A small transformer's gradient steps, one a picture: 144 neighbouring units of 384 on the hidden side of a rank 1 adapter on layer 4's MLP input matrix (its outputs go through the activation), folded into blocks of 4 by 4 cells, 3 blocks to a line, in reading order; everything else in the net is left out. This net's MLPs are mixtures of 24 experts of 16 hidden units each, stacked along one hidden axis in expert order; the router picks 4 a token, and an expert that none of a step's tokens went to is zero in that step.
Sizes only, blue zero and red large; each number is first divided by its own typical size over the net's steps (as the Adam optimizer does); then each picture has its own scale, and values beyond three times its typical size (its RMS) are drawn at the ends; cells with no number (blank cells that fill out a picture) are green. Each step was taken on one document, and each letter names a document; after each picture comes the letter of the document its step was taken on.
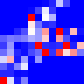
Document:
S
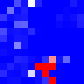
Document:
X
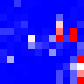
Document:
X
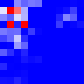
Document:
X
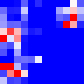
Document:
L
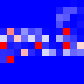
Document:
S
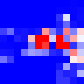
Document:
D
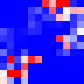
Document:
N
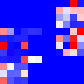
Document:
N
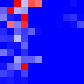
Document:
X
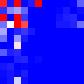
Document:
X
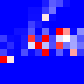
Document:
D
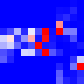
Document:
S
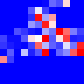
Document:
D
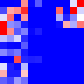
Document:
L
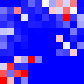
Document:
N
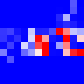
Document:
D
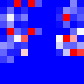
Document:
S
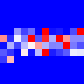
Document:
D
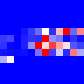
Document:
S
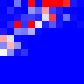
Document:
D
